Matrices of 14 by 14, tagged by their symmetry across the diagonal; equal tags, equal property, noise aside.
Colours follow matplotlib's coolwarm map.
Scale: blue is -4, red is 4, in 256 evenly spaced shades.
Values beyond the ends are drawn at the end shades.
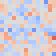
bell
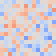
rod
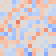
rod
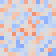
rod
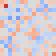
rod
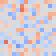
bell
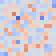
rod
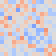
rod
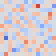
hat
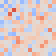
rod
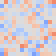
hat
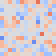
hat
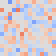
hat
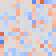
hat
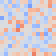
bell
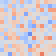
bell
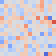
bell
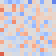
hat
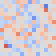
hat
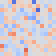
bell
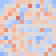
rod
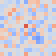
rod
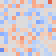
hat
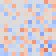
hat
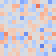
bell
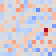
bell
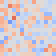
bell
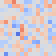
bell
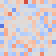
hat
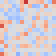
rod
